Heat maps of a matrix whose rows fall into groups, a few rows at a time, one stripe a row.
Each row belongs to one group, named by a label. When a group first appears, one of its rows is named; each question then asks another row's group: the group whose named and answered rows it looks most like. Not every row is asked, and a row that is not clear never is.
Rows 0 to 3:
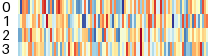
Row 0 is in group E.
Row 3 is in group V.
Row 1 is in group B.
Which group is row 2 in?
E
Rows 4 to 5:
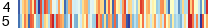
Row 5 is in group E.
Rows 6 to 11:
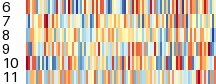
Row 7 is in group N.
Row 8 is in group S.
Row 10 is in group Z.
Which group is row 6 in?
Z
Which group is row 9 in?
Z
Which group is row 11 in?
E
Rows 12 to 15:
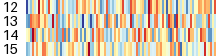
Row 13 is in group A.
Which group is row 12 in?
V
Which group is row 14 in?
Z
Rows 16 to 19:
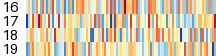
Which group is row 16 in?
V
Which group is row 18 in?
B
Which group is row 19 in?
S
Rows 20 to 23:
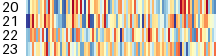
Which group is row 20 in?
S
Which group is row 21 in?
S
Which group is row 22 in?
E
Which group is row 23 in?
N
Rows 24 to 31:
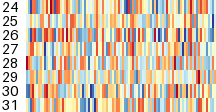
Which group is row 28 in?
B
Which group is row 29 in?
E
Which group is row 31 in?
Z
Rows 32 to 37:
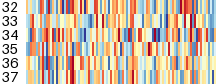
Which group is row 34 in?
Z
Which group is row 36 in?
B
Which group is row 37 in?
B
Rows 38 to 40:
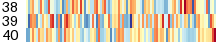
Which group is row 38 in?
S
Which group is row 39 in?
E
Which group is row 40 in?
E
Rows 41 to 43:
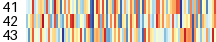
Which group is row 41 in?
N
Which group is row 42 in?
B
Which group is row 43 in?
S
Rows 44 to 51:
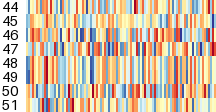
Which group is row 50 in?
Z
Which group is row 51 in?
B
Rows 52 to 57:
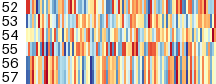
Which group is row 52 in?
Z
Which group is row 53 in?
V
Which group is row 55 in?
V
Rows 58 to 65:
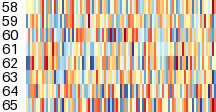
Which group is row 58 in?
B
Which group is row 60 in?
V
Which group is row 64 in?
E
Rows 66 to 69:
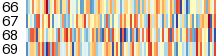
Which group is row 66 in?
N
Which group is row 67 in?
V
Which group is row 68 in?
E
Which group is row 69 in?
E
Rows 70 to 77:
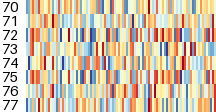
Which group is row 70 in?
E
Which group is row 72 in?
A
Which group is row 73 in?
S
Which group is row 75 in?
A
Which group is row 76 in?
V
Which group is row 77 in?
V
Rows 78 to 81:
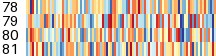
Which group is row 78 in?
Z
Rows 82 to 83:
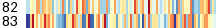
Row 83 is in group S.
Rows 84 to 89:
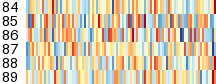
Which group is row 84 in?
E
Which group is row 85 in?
Z
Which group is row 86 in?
B
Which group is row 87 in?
S
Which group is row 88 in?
V
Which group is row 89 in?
N
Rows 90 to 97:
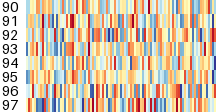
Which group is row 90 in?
V
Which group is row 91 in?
B
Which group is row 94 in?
V
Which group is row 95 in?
S
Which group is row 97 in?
Z
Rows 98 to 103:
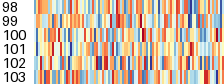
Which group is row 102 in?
N
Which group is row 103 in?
E
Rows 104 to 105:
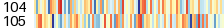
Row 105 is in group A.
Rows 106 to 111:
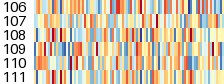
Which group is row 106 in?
B
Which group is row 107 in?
V
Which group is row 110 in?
A
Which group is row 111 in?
N
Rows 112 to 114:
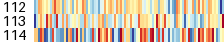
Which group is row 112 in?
S
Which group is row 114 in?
Z
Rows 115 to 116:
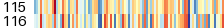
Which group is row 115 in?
N
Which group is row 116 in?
N
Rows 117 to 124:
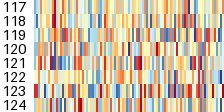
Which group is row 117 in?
N
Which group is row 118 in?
N
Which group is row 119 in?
Z
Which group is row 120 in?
E
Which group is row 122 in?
B
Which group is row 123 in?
Z
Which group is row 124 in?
B
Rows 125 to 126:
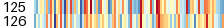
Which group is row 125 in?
V
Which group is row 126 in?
V
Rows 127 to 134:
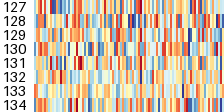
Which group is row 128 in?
E
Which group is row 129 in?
B
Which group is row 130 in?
A
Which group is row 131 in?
B
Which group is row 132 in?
S
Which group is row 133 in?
Z
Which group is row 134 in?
A
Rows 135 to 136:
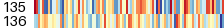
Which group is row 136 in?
A
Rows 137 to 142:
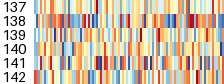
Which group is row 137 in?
N
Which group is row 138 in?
S
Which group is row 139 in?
V
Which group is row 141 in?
N
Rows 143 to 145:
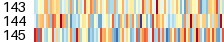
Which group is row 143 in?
V
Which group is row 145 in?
Z
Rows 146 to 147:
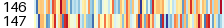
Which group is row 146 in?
S
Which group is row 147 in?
Z
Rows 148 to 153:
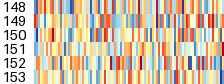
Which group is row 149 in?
Z
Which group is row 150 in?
N
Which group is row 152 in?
B
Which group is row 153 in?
A
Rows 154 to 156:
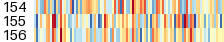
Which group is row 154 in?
V
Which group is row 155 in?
N
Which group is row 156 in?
N
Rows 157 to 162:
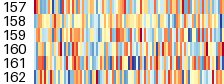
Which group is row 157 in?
B
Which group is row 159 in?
B
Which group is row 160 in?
E
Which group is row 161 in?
E
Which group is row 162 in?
A
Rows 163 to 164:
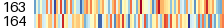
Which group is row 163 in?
V
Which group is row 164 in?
B
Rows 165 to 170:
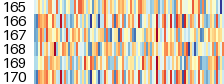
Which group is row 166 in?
A
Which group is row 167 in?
E
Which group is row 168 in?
N
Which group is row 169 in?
V
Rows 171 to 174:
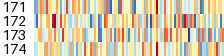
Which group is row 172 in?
N
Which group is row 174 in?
V
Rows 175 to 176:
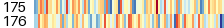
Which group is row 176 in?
A
